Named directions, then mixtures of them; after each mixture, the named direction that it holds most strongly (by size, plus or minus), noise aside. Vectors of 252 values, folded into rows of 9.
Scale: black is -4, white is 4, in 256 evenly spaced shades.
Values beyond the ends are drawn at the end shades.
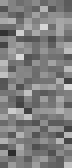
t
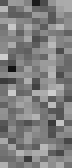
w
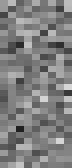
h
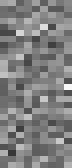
t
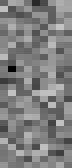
w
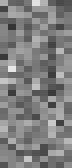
w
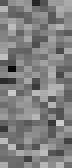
w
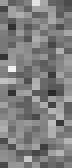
w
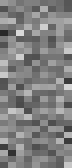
t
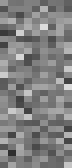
t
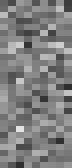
h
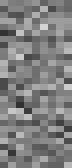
t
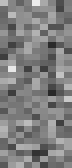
w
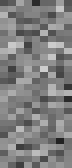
h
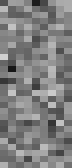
w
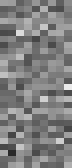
t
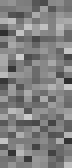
t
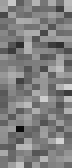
h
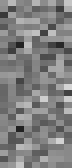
h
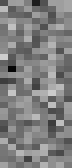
w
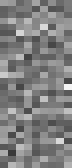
t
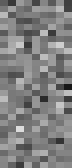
h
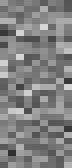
t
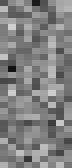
w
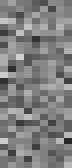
t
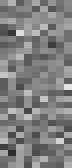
t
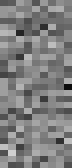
t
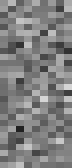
h
